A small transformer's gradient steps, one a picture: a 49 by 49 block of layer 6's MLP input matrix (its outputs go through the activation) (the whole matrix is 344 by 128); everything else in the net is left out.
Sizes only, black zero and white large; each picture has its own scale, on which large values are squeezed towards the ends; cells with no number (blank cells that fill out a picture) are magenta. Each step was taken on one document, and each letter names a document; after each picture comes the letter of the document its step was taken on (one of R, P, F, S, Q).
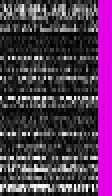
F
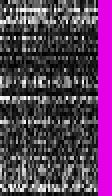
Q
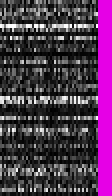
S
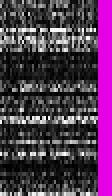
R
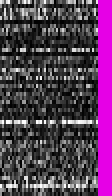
Q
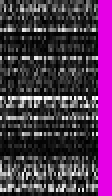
F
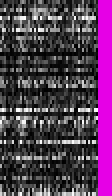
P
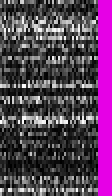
P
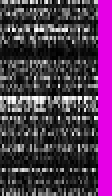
S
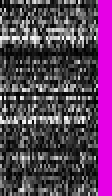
R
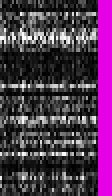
R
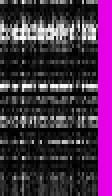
R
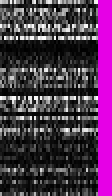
S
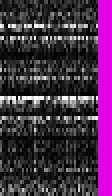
S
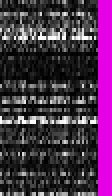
R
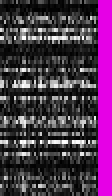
P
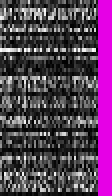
Q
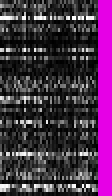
Q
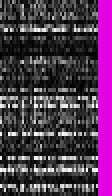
F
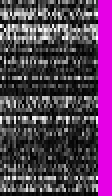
Q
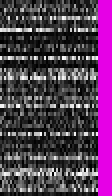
F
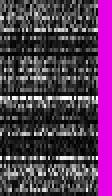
F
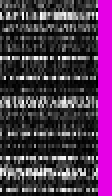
F
